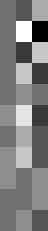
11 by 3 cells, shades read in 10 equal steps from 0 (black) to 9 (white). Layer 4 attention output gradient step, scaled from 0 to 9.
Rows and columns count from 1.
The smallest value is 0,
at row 2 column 3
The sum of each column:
47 60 40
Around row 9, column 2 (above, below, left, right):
7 4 5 5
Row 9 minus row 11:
1 -1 2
